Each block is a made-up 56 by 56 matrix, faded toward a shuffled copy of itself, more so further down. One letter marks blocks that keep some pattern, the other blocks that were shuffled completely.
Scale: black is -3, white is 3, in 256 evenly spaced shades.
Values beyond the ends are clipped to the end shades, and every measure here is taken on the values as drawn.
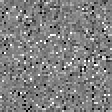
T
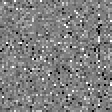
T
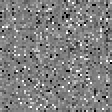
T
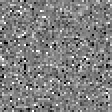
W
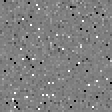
W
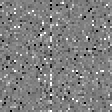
T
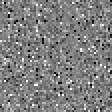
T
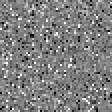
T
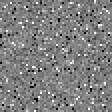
W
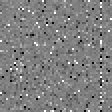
T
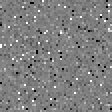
W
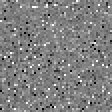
W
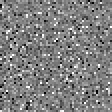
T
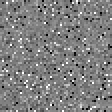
W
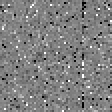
T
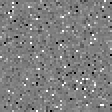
W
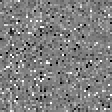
T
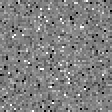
W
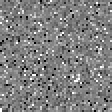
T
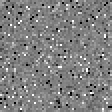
W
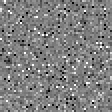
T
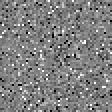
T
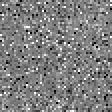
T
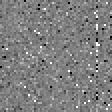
T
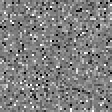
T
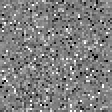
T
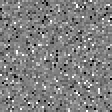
W
